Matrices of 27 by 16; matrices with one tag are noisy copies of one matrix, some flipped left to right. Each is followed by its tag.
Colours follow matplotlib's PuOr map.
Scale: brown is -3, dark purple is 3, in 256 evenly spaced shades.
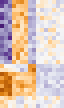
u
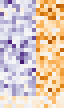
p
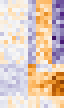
u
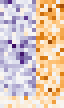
p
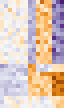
u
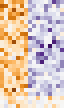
p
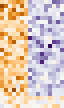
p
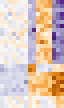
u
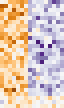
p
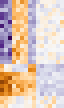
u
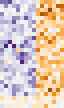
p
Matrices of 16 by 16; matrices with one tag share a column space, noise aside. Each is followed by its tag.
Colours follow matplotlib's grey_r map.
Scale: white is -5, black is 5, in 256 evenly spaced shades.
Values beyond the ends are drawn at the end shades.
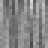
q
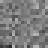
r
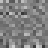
r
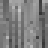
q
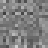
r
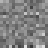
r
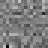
r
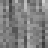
q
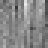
q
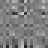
r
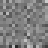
r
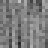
q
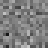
r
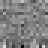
r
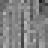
q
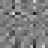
r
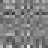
r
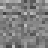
r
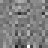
r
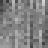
q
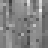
q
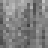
q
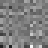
r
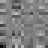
r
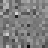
r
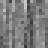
q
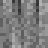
q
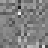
r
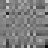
r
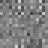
r
